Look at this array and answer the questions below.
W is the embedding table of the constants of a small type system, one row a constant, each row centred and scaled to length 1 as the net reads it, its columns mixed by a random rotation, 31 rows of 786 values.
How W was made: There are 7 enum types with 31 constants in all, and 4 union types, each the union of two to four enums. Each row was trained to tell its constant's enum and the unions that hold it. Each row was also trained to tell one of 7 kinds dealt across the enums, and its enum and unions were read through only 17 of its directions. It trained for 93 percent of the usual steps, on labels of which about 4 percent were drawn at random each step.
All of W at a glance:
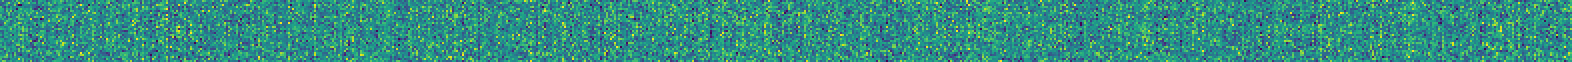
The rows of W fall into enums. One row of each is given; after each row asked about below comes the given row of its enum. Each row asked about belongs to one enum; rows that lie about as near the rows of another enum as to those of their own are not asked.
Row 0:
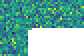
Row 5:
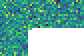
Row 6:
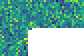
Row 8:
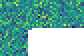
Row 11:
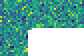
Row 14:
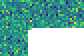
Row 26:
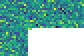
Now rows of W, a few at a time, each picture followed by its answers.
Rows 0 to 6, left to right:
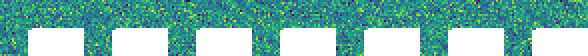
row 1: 11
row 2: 26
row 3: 0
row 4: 14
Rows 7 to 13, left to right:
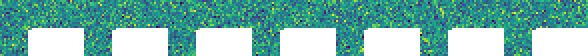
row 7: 8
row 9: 14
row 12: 11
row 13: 6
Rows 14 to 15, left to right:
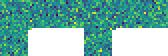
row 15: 6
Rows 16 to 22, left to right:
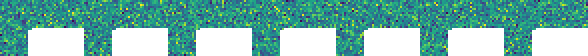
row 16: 11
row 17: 6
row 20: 0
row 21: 8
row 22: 0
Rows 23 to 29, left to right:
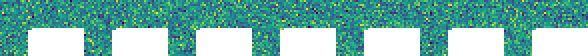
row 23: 14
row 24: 11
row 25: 8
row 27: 26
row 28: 14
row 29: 0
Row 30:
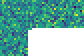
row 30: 11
